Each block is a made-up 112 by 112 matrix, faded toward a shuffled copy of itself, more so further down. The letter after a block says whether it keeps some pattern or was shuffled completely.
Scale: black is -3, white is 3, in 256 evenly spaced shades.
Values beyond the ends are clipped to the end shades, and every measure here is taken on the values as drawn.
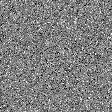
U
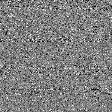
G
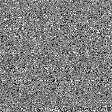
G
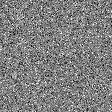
U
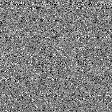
G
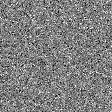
U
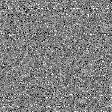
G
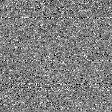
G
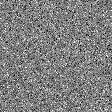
U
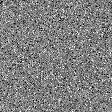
U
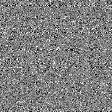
G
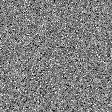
U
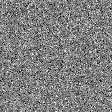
U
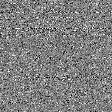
G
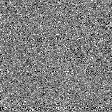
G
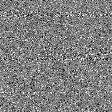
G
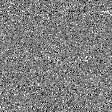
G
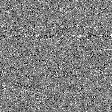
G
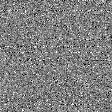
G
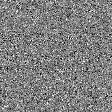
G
